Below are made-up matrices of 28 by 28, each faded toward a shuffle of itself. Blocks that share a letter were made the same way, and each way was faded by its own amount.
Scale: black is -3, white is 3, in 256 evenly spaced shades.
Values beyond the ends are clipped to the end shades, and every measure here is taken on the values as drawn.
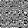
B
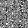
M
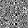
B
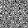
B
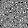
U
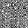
B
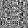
B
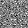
U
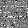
U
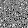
U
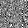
M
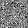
U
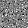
U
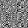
B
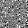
M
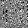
M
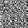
B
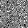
M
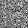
M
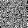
M
